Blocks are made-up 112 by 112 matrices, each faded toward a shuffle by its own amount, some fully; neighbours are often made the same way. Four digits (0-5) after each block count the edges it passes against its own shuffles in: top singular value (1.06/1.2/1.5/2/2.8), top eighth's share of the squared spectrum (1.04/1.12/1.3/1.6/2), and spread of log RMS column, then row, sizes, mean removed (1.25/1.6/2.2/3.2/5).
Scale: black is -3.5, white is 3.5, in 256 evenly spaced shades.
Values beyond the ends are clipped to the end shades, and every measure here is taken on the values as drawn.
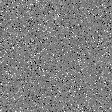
2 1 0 0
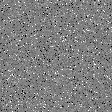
0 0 0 0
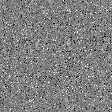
1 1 1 2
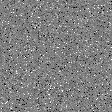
1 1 0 0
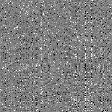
4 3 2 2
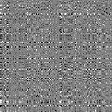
5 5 3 4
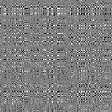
5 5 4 4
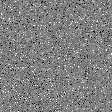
0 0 0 0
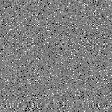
4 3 1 2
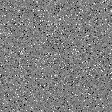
3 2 0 1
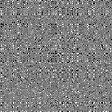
5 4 3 3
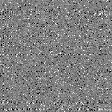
4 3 2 2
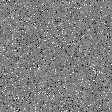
0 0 0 0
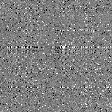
4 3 2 2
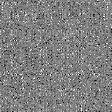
4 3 2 2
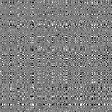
5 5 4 4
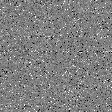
3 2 0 1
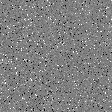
0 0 0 0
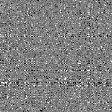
4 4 2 3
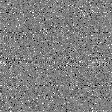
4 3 1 2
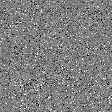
1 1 0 2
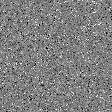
0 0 0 0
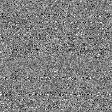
1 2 0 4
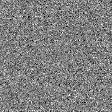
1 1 0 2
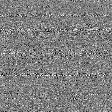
2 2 0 4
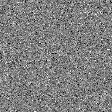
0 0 0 2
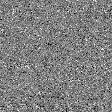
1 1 0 2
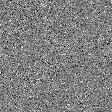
0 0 0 0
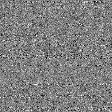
1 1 0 3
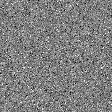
0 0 0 1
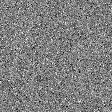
0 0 0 1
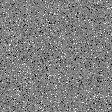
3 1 0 0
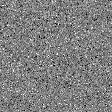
0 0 0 1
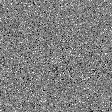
0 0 0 1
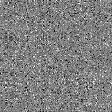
4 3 1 1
